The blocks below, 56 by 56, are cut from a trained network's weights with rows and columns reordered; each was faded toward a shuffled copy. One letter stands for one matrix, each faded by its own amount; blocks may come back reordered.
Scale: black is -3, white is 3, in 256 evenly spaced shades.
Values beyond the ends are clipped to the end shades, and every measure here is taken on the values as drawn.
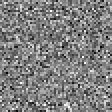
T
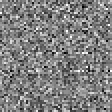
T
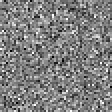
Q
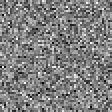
T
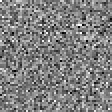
T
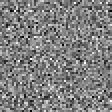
T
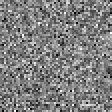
T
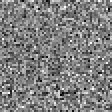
T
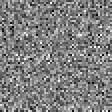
T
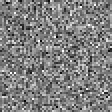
Q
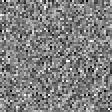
T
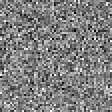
T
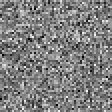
T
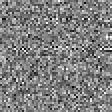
T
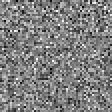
T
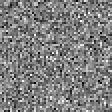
Q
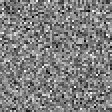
T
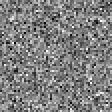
Q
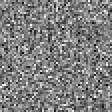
Q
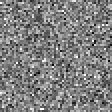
Q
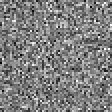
Q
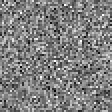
Q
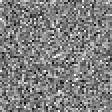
Q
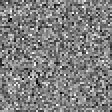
Q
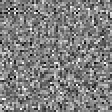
T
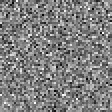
Q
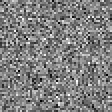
T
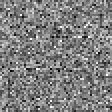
T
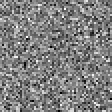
Q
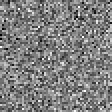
Q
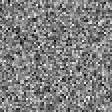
Q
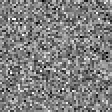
T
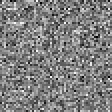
T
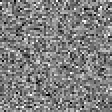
T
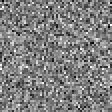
T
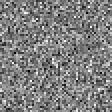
Q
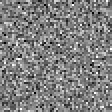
Q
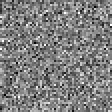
T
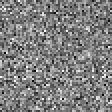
T
